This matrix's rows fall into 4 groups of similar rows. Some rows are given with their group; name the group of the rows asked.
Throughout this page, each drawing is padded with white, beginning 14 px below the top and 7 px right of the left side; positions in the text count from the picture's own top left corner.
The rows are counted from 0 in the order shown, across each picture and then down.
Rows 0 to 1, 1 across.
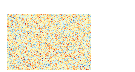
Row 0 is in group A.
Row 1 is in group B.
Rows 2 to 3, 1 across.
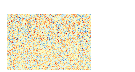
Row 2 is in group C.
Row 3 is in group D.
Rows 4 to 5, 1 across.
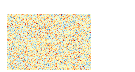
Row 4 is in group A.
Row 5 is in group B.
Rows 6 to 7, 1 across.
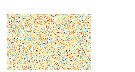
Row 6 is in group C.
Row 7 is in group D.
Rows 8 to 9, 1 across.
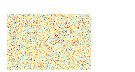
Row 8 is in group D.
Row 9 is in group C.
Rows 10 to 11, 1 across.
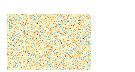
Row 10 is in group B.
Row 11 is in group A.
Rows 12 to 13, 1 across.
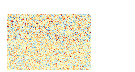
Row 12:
A
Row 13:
B
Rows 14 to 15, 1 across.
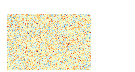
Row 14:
A
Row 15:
B
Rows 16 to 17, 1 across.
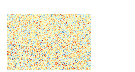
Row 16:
D
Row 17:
A
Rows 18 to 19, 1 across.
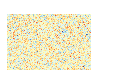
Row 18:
D
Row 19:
B
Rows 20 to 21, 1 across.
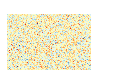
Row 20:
B
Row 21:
C
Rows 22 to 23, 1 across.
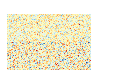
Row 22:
B
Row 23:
D
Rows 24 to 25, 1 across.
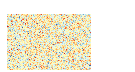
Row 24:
A
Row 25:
C
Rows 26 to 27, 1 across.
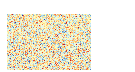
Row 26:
D
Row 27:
D
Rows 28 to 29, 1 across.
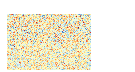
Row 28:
D
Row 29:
A
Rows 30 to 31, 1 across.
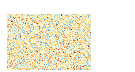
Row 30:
A
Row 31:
B
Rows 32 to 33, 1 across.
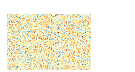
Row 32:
C
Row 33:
C
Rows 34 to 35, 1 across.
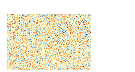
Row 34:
D
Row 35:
B
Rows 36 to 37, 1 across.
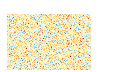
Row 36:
B
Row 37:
B
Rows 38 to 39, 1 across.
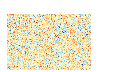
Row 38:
D
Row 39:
C
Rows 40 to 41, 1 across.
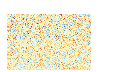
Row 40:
A
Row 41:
A
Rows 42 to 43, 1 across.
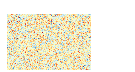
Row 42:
C
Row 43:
B
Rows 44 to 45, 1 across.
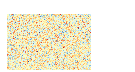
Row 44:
D
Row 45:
A
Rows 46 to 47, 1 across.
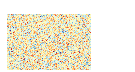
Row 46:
D
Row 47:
B
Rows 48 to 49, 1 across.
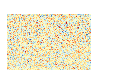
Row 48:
D
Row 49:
A
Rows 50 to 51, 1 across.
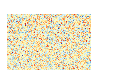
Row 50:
C
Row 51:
A
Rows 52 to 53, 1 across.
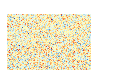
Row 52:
A
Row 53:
C
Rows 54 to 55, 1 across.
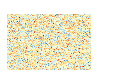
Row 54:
C
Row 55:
B
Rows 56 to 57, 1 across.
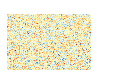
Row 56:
A
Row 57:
D
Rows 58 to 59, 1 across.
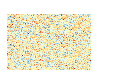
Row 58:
A
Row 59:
A
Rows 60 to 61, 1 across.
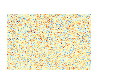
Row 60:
C
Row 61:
A
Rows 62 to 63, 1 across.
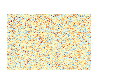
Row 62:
C
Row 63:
A
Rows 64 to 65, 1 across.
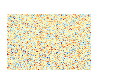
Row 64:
A
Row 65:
A
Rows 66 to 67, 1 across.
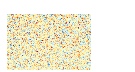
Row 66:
D
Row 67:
A
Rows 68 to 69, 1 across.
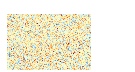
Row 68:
A
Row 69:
B
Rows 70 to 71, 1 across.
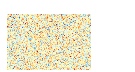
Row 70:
A
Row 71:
B
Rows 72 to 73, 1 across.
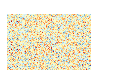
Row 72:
C
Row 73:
C
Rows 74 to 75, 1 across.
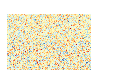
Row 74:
B
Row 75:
D
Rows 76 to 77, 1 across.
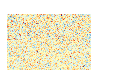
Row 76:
A
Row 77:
B
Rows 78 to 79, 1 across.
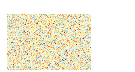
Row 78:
B
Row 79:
D
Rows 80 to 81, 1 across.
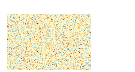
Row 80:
A
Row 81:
B
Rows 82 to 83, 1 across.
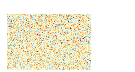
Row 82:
B
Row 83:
A
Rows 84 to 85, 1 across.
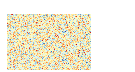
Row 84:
D
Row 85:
D
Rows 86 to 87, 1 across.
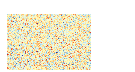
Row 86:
A
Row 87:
A
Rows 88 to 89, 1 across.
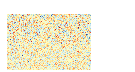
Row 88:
D
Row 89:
A
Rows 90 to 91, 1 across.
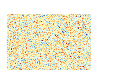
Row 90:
D
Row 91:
B
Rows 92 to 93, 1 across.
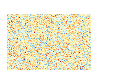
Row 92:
C
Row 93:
B
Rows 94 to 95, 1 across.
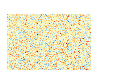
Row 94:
B
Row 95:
B
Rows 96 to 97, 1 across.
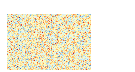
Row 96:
C
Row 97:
C
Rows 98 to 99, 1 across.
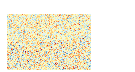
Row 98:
B
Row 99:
A
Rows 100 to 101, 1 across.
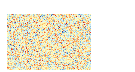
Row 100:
D
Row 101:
A
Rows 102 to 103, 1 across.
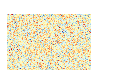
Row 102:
D
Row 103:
C
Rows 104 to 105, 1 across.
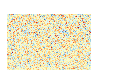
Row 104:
D
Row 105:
A
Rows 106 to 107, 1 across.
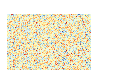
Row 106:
D
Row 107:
D
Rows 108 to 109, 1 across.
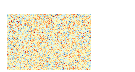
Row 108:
C
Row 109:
A
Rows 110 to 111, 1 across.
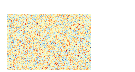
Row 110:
B
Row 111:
D
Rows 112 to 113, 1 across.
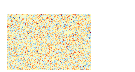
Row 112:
A
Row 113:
B
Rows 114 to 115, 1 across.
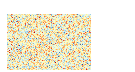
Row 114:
C
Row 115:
C
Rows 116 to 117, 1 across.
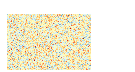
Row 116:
B
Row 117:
C
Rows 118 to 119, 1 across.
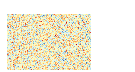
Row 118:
D
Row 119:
D
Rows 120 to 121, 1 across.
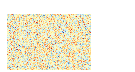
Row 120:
D
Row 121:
C
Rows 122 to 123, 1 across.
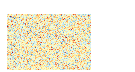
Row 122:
A
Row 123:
A
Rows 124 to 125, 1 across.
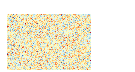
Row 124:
A
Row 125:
A
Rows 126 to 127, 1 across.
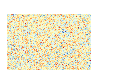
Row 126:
D
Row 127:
A
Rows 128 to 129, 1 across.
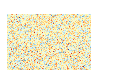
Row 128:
C
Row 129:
B
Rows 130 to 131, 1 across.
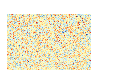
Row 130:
D
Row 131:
A
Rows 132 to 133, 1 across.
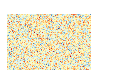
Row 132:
C
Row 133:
B
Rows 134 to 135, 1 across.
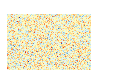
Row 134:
C
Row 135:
A
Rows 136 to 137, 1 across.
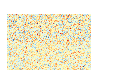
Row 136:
B
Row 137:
B
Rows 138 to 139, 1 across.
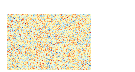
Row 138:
A
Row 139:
C
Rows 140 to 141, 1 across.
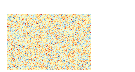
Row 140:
A
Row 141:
C
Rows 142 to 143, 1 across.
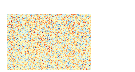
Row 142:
C
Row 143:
C
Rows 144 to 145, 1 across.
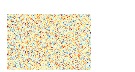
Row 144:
A
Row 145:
A
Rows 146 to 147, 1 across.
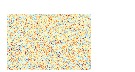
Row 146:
B
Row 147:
C
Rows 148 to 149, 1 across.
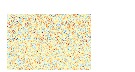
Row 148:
C
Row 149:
B
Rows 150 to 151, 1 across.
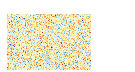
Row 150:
C
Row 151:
A
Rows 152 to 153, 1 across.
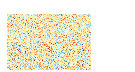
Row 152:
A
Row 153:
C
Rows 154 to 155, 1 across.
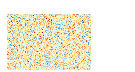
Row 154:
C
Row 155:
A
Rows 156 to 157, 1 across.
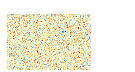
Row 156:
D
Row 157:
B
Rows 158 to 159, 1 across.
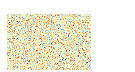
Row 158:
C
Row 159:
D
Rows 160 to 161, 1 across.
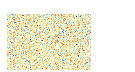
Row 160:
D
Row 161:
D
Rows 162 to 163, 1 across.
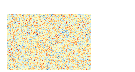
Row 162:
D
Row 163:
C
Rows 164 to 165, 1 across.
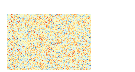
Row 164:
C
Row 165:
C
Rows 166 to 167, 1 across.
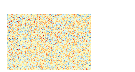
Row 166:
C
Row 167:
C
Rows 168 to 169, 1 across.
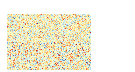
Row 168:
A
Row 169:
D
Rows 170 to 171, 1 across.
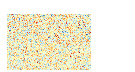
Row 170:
D
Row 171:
B
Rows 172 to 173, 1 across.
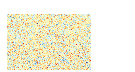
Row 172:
A
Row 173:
D
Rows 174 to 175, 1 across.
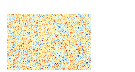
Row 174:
D
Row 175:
D
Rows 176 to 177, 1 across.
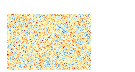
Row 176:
D
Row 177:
A
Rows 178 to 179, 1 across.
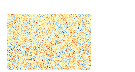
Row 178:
D
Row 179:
C
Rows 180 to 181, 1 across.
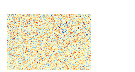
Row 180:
D
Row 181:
B
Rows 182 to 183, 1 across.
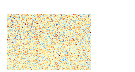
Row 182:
A
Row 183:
D
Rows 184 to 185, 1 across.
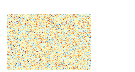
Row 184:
C
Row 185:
A
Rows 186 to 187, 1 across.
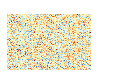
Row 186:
C
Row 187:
C
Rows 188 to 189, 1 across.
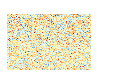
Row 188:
C
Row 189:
B
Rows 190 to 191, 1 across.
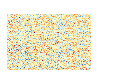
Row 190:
C
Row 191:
C
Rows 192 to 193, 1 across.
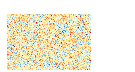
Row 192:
D
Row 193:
A
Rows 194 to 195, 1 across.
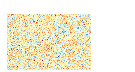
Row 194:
D
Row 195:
C
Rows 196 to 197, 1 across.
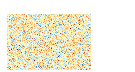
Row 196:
B
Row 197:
C
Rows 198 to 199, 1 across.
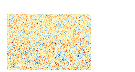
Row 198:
B
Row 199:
D
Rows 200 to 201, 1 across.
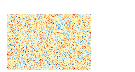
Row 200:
C
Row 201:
A
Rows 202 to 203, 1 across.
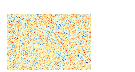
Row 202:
C
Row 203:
D
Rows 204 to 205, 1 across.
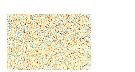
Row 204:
B
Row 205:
B
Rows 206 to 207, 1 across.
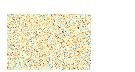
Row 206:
D
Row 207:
A
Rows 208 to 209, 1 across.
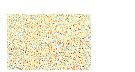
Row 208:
B
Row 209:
B
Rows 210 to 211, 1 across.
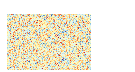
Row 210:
D
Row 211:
D
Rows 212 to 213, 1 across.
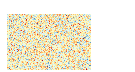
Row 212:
B
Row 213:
C
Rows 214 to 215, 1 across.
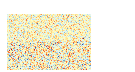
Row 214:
B
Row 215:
C
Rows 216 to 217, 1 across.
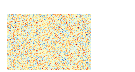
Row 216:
D
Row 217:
D
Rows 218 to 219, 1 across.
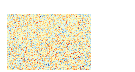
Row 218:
D
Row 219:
B
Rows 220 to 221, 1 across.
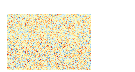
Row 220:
C
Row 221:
A
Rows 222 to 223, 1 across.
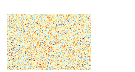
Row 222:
B
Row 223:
C
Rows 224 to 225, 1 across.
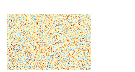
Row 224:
B
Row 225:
C
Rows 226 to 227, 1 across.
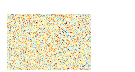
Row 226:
D
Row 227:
B
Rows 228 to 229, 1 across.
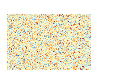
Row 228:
B
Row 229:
B
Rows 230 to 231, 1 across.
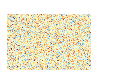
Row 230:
A
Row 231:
C
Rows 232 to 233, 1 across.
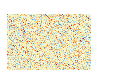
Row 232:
B
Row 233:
A
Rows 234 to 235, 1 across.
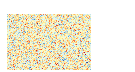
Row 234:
B
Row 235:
D
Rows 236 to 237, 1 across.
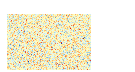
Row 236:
B
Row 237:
A
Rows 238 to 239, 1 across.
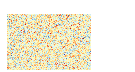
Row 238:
B
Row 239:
A
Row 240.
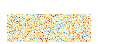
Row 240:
C
